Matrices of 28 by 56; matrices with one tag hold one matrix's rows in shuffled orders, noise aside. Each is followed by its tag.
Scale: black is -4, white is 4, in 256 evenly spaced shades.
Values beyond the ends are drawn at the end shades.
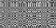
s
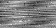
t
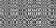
s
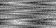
t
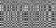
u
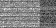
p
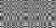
u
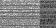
p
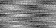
t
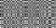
u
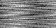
t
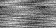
t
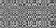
s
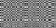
u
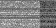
p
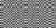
u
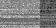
p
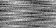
t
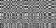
u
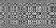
s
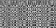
s
